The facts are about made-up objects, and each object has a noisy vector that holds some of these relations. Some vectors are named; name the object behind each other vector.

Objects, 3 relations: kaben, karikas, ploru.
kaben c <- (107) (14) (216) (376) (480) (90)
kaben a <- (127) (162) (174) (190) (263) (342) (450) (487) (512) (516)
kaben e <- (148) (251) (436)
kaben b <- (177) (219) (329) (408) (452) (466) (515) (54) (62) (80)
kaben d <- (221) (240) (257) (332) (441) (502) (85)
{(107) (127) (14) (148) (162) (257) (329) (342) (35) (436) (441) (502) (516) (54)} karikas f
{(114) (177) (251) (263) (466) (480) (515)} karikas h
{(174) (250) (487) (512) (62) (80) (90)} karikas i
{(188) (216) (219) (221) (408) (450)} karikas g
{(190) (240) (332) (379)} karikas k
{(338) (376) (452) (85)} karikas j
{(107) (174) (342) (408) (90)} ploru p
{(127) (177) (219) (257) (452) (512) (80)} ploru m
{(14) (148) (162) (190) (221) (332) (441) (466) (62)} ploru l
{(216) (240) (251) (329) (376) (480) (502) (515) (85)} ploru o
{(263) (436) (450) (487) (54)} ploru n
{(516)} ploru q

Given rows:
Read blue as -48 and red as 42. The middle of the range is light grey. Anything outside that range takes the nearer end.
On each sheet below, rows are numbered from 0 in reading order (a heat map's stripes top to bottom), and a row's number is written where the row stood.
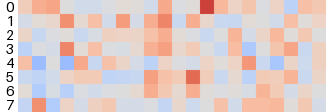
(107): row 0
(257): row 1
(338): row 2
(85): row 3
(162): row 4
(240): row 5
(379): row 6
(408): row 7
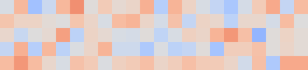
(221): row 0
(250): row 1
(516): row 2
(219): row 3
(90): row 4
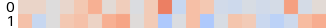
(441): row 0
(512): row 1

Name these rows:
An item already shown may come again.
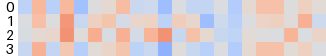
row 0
(219)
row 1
(80)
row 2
(257)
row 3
(219)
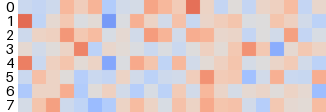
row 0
(240)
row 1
(251)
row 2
(502)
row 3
(516)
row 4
(251)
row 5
(216)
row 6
(329)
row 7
(480)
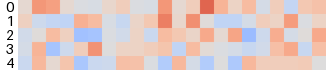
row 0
(107)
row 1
(332)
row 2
(376)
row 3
(221)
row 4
(177)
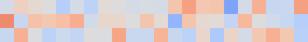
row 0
(216)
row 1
(436)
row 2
(466)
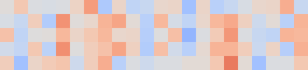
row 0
(62)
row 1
(263)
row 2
(512)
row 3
(263)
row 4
(127)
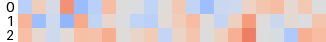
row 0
(452)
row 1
(190)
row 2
(174)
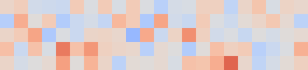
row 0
(188)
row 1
(515)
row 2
(14)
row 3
(487)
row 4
(342)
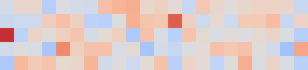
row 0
(114)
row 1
(240)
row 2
(148)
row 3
(450)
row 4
(54)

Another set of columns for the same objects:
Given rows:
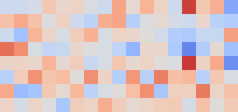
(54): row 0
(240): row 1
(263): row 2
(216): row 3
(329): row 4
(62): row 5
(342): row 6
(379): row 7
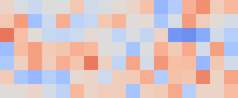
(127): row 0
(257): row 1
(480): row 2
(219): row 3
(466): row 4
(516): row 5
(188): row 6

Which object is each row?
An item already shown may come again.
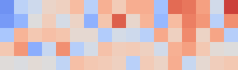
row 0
(148)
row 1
(436)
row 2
(452)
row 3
(441)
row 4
(188)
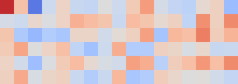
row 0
(107)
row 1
(190)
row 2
(516)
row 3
(85)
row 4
(162)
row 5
(85)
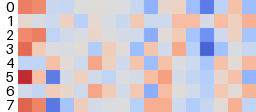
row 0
(216)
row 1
(338)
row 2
(216)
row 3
(90)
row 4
(450)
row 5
(107)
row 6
(450)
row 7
(14)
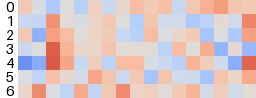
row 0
(35)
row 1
(512)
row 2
(174)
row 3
(515)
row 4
(251)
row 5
(450)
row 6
(332)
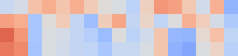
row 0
(408)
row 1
(502)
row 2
(376)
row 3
(376)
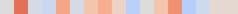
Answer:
(221)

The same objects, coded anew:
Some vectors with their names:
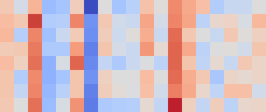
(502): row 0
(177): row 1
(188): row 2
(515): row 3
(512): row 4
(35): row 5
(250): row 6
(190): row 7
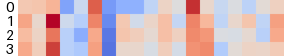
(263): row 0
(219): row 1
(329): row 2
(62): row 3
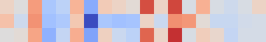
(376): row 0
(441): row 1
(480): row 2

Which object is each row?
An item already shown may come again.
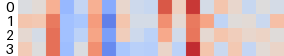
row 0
(480)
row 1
(515)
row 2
(90)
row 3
(190)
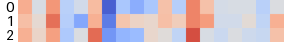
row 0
(221)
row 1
(329)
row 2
(450)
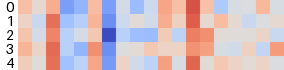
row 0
(251)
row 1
(14)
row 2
(332)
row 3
(54)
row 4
(90)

